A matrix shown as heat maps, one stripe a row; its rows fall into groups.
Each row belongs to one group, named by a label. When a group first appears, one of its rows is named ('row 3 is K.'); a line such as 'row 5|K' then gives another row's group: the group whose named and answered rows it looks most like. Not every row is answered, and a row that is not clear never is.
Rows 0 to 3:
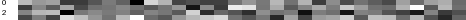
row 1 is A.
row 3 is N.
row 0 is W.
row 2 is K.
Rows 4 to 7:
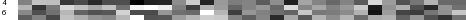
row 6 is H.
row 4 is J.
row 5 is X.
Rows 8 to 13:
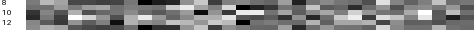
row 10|A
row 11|N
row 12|H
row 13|J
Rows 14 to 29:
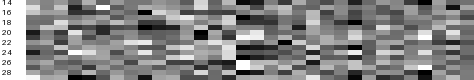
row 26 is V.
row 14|K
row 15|K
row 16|W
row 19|J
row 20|A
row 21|A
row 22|N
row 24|N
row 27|A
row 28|K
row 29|W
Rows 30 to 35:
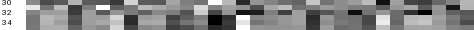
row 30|H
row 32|K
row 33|V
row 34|V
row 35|V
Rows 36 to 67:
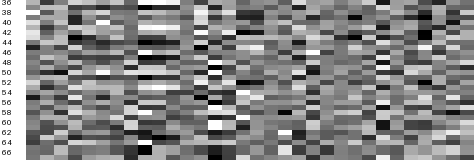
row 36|X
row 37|J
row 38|K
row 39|K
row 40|K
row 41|X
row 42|K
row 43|W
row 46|X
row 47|J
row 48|H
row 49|V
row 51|J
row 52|K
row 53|X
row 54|V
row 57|H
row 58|N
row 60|H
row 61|H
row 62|W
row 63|J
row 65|W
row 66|W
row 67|V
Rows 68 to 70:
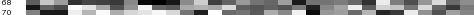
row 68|J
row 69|N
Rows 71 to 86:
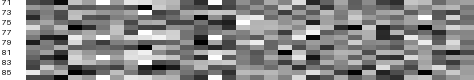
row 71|X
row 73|N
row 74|A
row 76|W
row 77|X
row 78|X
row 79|A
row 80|W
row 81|N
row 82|X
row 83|N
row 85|W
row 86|X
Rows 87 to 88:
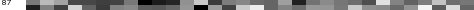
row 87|J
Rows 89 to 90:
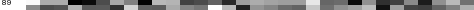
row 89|W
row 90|H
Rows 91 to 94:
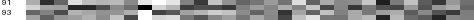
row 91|X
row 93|N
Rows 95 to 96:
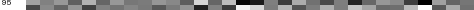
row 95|K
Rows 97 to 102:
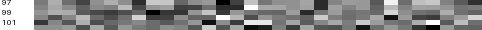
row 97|V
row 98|V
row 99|J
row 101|A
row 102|K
